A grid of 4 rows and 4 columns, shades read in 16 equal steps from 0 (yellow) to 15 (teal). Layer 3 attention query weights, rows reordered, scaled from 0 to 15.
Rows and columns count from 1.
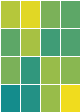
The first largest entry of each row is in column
4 3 2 1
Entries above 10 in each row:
0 2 1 2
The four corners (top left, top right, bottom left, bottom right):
4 10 15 0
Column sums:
37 33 32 28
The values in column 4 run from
0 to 11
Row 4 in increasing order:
0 6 14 15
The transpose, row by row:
4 10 8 15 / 1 5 13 14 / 8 12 6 6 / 10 11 7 0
